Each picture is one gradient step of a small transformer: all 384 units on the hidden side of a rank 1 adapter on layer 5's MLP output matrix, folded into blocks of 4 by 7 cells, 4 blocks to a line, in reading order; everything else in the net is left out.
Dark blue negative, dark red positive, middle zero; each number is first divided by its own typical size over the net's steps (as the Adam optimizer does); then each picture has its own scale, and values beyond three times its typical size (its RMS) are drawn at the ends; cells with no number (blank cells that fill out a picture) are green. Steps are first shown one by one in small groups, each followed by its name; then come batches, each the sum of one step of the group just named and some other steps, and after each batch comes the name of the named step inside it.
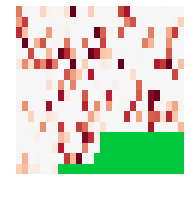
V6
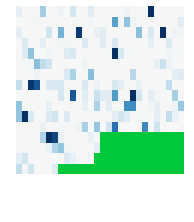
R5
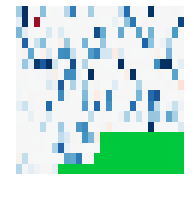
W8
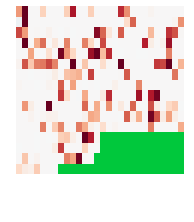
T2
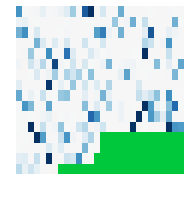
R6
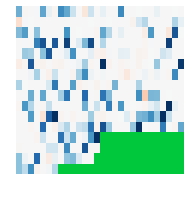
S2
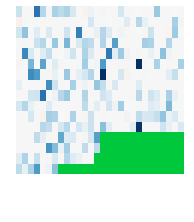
S2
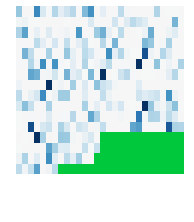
R6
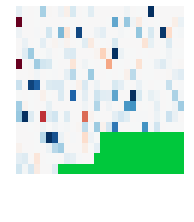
R5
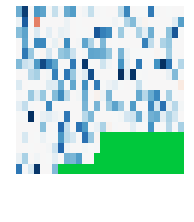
W8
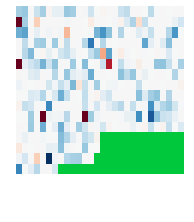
W8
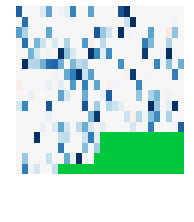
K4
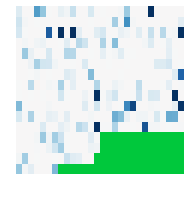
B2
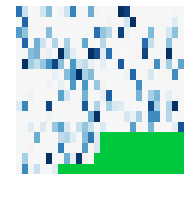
K4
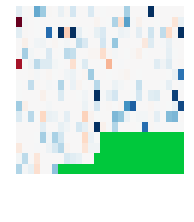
B2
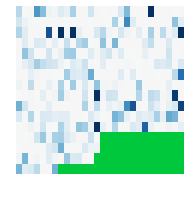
B2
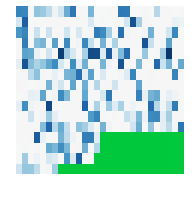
K4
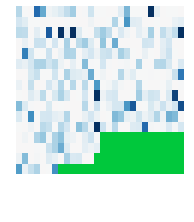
B2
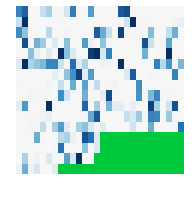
K4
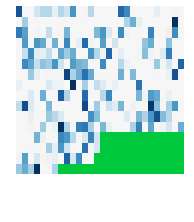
K4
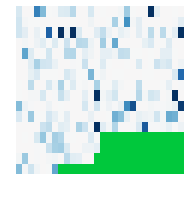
B2
